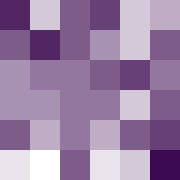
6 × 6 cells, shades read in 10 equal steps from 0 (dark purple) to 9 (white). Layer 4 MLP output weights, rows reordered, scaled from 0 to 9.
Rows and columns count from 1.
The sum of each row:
26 22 22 28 24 35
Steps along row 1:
up down down up down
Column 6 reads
6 3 4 3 2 0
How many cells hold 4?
6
